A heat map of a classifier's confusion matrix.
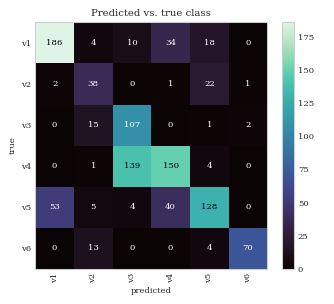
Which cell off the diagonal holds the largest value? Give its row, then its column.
v4, v3
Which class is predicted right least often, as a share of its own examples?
v4
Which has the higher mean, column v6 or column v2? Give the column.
v2
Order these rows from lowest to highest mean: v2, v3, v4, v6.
v2, v6, v3, v4
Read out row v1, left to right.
186 4 10 34 18 0
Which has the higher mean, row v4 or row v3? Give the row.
v4
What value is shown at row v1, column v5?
18
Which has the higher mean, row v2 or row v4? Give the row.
v4
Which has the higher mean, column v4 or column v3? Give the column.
v3
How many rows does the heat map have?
6
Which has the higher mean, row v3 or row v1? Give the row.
v1
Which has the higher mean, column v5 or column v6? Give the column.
v5
